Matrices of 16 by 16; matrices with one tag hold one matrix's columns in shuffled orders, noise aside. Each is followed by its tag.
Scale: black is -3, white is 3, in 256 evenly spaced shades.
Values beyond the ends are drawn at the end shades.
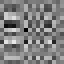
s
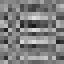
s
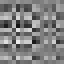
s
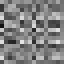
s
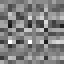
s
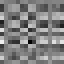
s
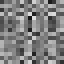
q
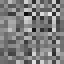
q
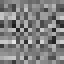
s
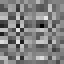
s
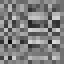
s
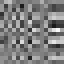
s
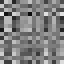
q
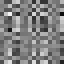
q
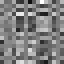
q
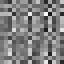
q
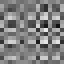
s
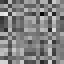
q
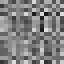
q
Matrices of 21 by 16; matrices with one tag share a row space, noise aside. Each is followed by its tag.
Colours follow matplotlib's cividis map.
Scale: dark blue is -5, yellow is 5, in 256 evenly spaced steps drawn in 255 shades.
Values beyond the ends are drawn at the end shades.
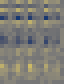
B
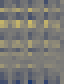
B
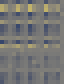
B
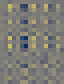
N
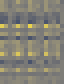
B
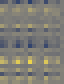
B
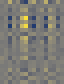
N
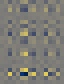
N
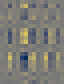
N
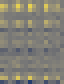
B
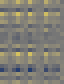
B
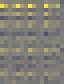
B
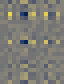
N
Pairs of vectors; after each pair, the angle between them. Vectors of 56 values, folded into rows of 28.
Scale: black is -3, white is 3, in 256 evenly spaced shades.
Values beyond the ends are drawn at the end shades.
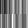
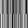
partly opposed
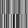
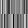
partly aligned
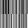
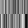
orthogonal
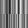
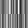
nearly opposite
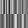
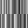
partly aligned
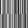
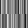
nearly parallel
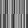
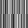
nearly parallel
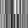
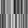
nearly opposite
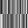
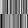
nearly opposite
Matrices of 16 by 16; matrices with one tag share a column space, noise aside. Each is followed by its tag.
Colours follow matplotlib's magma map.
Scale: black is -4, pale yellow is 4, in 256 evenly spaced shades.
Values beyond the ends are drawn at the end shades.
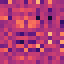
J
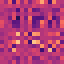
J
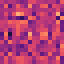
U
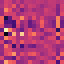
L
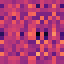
U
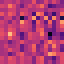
U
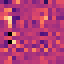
J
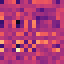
J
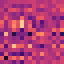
L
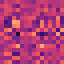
L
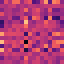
J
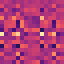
L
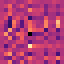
L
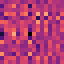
U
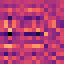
L
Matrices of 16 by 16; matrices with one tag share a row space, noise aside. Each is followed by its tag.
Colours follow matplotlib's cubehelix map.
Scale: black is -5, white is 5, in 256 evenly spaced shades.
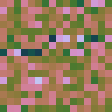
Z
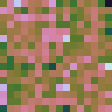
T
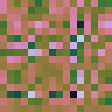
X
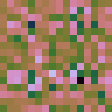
X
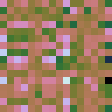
T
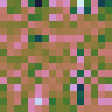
X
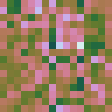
Z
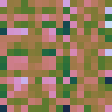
T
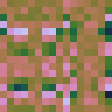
T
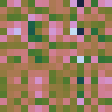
X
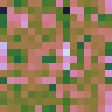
T
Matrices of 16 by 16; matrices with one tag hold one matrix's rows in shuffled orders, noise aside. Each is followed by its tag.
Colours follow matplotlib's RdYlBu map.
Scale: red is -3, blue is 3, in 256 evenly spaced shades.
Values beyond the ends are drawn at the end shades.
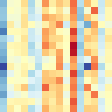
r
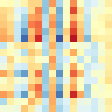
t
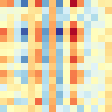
t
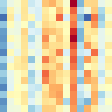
r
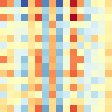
t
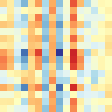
t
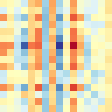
t
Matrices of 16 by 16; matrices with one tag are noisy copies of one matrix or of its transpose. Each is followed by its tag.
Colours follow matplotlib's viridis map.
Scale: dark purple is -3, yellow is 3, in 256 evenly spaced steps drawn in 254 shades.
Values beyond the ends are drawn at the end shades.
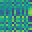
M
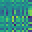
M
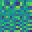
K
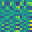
K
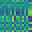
M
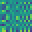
K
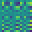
K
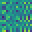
K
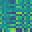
M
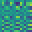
K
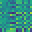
M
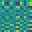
K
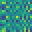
K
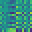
M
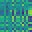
M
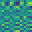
K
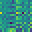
M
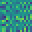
K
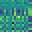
M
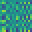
K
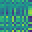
M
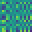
K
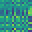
M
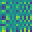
K
